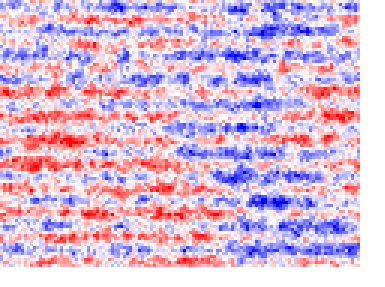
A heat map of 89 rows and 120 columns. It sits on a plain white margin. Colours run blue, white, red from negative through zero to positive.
Odd rows or columns: none. Histogram: bell-shaped. Ninth with the highest average: middle left. Stripes: horizontal, repeating 11 times. Grain: streaks across.
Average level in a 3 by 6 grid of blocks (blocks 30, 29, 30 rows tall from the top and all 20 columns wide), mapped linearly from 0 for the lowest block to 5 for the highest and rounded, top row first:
222102
544114
344301
